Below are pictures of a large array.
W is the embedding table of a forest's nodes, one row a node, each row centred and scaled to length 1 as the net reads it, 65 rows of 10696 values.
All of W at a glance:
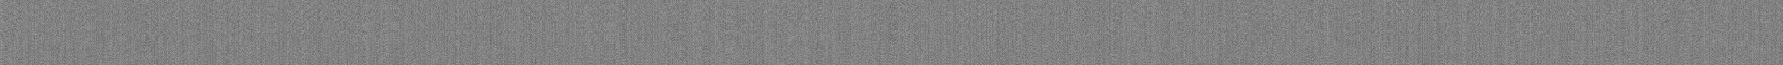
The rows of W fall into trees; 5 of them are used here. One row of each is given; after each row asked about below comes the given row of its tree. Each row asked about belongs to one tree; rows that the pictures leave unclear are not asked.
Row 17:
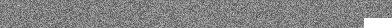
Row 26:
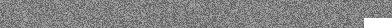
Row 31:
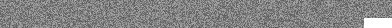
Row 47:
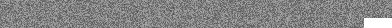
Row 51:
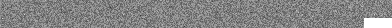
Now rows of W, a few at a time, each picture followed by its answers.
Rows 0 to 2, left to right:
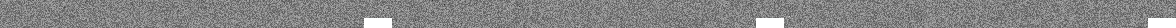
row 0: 47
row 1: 31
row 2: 47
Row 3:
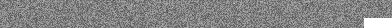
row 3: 17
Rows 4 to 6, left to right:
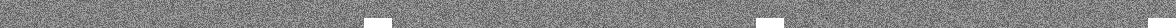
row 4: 47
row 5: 26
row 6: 51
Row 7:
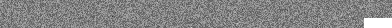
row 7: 26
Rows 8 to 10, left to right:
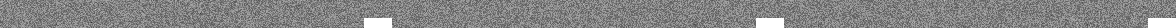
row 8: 26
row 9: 31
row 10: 47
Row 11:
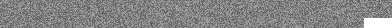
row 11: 17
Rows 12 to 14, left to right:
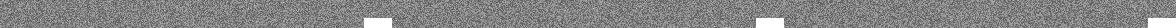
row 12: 17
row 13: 51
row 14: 51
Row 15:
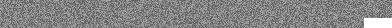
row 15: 26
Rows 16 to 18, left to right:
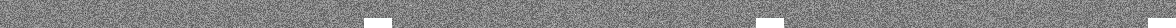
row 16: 31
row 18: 17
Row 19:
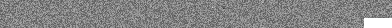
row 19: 31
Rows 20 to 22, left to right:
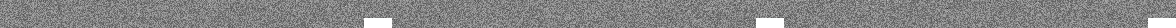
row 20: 31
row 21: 51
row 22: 51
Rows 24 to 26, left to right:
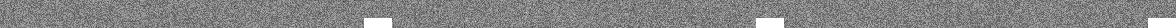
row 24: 26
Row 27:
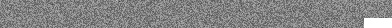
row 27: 51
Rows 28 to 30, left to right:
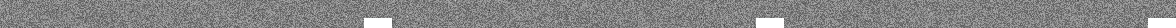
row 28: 26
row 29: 26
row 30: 47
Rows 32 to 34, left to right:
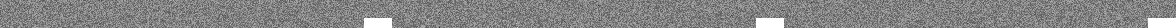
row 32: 31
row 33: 51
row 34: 26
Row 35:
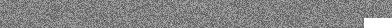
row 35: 26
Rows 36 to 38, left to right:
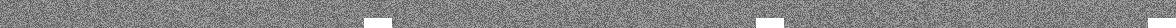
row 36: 17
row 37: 26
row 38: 17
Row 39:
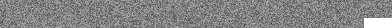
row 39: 26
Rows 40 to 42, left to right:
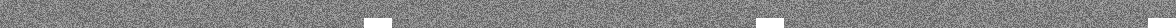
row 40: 26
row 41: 47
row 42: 51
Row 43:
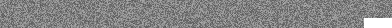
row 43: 26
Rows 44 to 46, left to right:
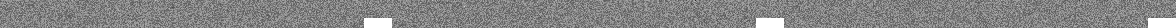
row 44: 47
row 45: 51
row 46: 31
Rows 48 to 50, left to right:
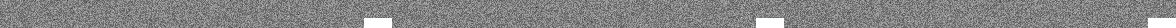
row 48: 31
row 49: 31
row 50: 17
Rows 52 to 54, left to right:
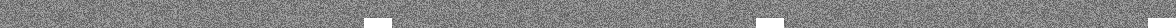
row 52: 47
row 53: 31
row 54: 26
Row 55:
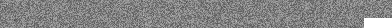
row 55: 47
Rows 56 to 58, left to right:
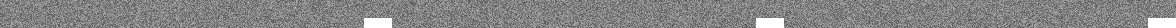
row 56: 31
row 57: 47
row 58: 26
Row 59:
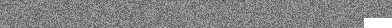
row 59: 17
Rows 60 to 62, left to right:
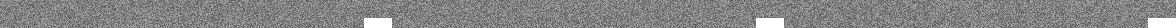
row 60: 47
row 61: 31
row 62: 17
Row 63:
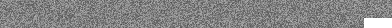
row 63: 47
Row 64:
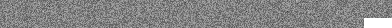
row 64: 31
